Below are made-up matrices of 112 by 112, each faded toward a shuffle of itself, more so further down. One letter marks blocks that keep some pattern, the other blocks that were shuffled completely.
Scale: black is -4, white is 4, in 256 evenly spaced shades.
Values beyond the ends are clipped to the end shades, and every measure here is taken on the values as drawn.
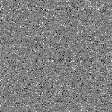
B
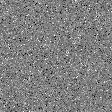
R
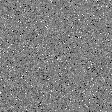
R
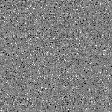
B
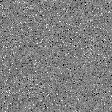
B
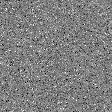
R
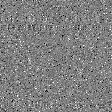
B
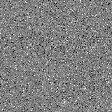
B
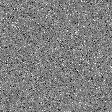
R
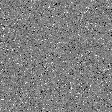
R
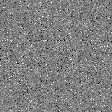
B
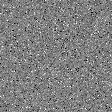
R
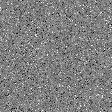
R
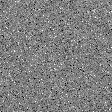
R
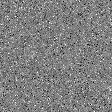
R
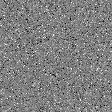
R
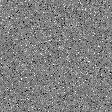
R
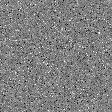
R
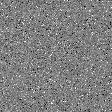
R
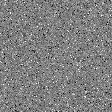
B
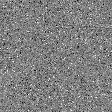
R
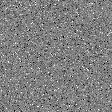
R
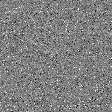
B
